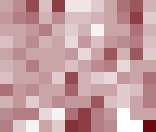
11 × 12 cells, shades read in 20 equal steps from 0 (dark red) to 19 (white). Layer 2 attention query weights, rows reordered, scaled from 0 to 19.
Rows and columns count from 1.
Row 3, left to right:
12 12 11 9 13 15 13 18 12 12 8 13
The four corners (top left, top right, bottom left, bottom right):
12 13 9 0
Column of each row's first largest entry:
6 12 8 6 7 10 9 10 3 10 10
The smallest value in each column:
8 9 5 9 4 3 4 6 6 8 4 0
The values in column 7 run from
4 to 17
